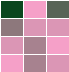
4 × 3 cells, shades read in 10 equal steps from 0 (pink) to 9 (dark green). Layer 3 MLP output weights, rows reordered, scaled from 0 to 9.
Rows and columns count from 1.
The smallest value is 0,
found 3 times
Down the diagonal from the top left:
9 1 0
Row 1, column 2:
0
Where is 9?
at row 1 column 1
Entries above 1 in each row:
2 1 1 1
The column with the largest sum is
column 1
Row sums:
15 6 4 4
